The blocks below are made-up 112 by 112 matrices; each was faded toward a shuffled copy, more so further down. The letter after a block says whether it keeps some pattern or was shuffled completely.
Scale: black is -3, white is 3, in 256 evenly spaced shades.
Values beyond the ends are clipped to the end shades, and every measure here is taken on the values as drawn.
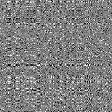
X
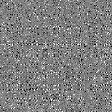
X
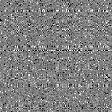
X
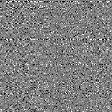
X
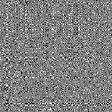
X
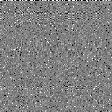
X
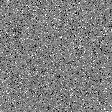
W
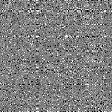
X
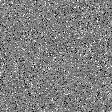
W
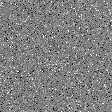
W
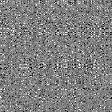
X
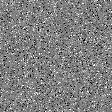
W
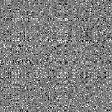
X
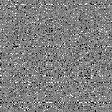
X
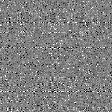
X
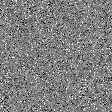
W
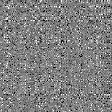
X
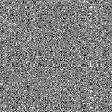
X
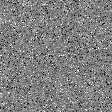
W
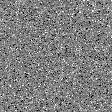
W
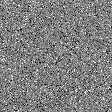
W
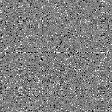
X
